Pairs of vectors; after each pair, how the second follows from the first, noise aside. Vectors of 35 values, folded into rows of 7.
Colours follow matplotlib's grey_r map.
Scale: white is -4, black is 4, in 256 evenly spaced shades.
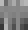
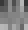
reversed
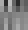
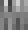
negated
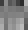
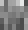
negated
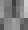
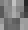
negated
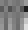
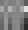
negated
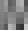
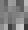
negated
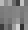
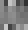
reversed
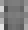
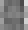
reversed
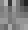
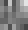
negated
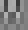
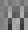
reversed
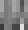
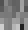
negated
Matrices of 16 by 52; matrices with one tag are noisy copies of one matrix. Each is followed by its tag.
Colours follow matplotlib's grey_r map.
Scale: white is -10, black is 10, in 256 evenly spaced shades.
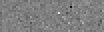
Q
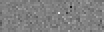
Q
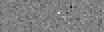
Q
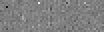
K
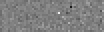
Q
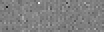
K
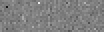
K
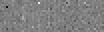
K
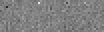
K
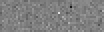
Q
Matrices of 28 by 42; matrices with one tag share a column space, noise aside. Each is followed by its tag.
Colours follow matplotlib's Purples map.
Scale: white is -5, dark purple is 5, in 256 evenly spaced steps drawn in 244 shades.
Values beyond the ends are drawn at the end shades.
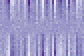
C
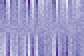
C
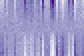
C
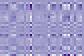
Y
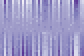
C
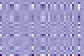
Y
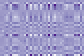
Y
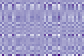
Y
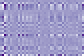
Y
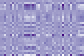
Y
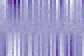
C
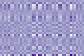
Y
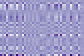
Y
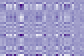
Y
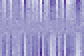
C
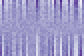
C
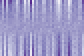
C
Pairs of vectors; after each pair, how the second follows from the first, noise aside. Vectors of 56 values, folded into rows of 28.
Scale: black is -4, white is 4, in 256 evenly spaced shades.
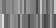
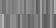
shrunk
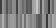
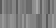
shrunk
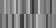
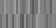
shrunk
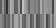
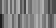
shuffled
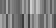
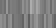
shrunk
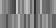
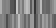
copied
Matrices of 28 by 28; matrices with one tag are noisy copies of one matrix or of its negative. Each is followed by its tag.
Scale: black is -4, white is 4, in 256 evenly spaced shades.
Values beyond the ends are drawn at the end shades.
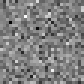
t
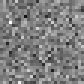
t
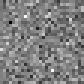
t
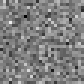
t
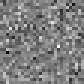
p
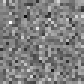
t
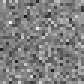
t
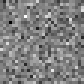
t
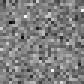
t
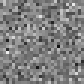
p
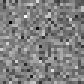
t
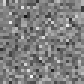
t
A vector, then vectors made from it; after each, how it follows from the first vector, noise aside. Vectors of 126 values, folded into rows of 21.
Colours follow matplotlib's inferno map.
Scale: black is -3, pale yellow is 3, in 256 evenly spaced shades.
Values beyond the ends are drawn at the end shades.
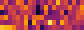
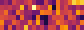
reversed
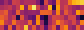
reversed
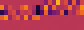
partly zeroed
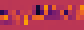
partly zeroed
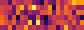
reversed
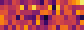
reversed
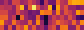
reversed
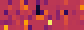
partly zeroed
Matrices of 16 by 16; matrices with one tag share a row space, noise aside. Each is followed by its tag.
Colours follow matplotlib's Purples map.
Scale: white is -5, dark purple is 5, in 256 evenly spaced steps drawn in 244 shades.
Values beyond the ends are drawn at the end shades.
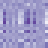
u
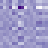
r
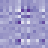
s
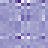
s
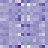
s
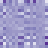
u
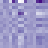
r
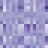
u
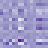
r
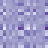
u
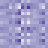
s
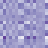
u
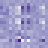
s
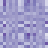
u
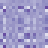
u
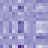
r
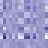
u
